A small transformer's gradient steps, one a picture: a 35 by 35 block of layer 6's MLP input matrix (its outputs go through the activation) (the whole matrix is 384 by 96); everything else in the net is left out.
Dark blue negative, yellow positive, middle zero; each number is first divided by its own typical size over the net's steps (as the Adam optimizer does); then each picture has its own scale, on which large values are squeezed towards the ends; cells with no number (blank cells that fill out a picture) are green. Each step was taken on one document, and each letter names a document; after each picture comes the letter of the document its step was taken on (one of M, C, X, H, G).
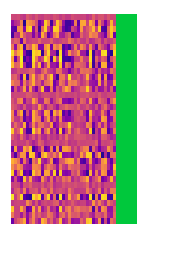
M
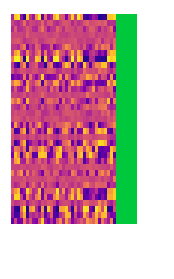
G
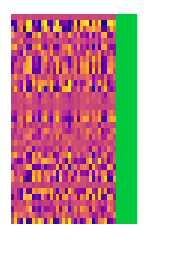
M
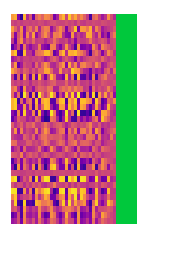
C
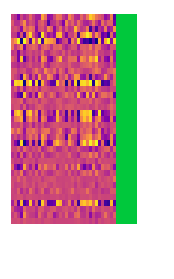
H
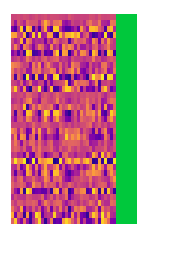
M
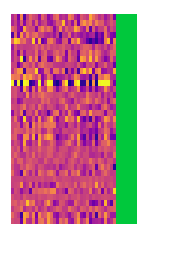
H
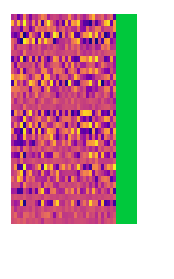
H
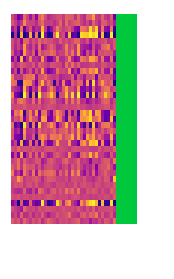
H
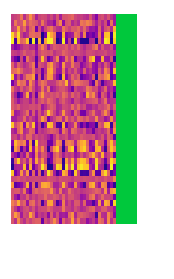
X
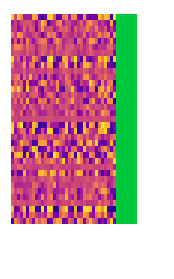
G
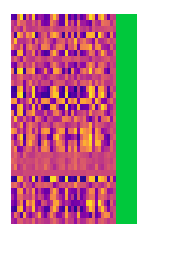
C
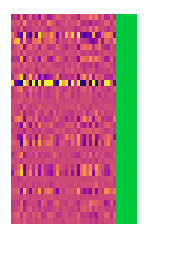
H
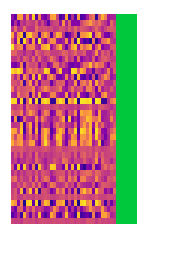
C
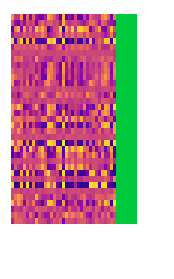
X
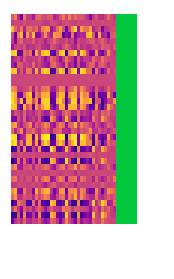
C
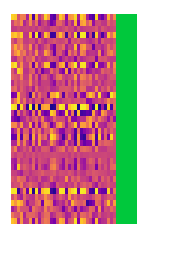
C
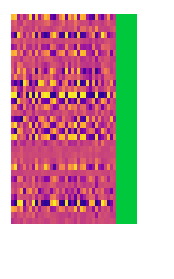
C
